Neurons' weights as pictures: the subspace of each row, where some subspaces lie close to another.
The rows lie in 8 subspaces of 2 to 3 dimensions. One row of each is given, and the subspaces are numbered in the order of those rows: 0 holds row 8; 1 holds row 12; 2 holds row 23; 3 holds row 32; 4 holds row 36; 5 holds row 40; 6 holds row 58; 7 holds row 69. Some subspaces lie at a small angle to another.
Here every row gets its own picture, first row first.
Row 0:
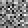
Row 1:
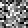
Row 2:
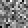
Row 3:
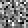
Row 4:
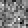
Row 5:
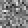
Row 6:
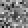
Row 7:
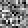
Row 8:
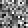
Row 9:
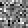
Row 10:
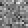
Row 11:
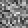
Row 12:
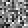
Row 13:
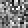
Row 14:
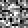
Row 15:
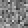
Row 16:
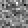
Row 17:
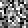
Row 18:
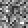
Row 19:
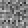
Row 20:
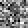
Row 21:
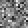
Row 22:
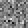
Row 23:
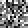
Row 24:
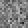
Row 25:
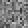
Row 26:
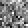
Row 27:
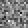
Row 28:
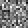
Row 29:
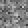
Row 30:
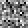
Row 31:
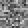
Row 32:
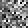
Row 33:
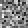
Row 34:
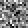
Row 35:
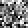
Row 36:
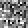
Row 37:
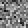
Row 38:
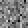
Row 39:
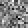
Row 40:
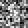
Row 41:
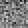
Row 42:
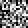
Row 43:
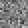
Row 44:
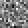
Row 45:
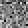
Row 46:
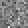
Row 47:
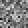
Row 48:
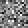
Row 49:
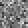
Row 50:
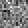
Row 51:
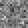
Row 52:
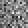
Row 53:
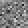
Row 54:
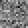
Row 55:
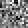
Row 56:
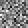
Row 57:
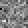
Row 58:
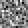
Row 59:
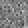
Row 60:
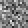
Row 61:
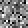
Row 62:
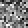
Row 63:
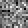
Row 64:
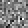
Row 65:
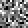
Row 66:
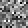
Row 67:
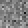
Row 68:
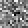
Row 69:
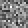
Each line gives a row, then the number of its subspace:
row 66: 3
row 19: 4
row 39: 1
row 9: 4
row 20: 5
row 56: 2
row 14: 5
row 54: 7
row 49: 6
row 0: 2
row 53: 2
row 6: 5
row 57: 3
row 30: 2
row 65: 3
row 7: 5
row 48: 2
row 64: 1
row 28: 7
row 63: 7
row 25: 1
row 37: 4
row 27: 2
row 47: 5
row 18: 3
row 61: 5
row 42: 7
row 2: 3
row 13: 1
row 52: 0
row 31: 5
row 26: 0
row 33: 6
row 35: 0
